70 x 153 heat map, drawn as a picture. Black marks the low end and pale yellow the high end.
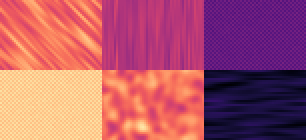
The table splits into 2 rows of 3 panels. Panel 1,1: high, slanting down to the right. Panel 1,2: middling, streaked downward, faint in contrast. Panel 1,3: low, checkered, faint in contrast. Panel 2,1: very high, checkered, faint in contrast. Panel 2,2: high, blotchy. Panel 2,3: very low, streaked across, faint in contrast.
